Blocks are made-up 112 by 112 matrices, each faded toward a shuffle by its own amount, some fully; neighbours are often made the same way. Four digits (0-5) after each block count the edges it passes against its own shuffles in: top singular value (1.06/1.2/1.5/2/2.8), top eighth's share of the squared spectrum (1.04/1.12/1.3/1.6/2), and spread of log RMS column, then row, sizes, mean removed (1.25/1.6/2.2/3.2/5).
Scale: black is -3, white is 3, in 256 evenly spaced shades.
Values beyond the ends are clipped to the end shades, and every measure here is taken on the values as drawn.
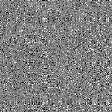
4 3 2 2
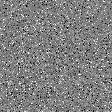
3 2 0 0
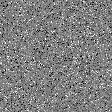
0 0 0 0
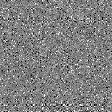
4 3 2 2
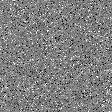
0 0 0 0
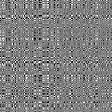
5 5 4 4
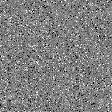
3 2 0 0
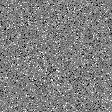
3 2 0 0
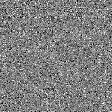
3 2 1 1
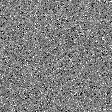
2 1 0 0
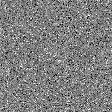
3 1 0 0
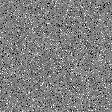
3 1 0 0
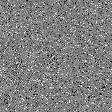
1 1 0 0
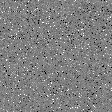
2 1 0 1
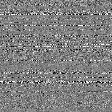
2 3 0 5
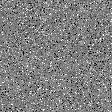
0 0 0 0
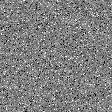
0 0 0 0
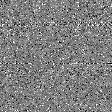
1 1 0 2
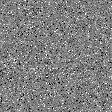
0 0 0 1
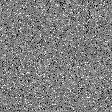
2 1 0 0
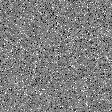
0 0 0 0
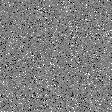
3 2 0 1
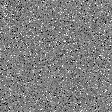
0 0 0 0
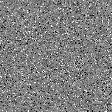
2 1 0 0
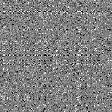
4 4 2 3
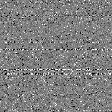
4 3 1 3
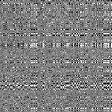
5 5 3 4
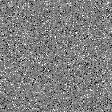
3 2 0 1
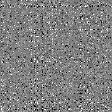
2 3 3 3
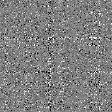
2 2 3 3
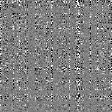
2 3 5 4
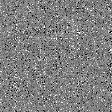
1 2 2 2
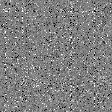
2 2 2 2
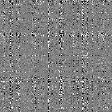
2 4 4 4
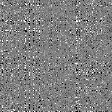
2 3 4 3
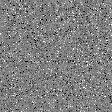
3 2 0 1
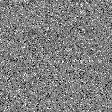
3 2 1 0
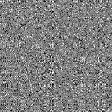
4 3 2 2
